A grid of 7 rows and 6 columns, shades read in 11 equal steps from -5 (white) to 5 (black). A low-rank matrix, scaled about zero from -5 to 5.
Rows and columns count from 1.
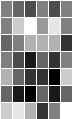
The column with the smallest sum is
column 6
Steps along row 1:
up up down up down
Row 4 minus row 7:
3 6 6 -2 3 5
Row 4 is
0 2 4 1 3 0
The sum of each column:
-3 1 5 5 8 -4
